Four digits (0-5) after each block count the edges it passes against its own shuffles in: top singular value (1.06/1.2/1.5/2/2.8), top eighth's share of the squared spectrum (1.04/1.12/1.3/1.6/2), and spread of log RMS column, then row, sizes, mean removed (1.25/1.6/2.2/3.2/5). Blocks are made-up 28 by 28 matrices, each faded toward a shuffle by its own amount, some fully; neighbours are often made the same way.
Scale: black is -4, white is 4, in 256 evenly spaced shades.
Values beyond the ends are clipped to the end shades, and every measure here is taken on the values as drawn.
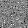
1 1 0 0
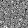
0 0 0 0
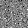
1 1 0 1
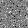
0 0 0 0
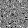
1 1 0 0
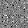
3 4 2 2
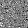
0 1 0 0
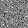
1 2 0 0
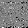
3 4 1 2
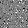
1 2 0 0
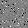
1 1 0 0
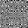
3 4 1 2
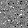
2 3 1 1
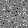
1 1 0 0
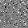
2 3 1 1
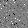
0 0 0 0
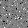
0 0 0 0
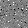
1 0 1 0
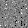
3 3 1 0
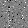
1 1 1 0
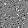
2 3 0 0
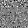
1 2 0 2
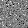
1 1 0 0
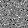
0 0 0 1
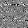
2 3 0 2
